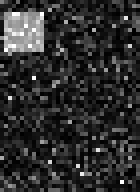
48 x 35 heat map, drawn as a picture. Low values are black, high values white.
On average the colour sits 20% of the way up the scale. An odd patch, higher than its surroundings, sits in the top left. The top left is the ninth with the highest average. The halves do not mirror each other. Most values sit low, with a long tail of high ones.
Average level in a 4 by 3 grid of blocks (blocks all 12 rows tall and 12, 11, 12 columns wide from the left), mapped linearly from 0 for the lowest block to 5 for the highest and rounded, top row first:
500 / 100 / 000 / 011
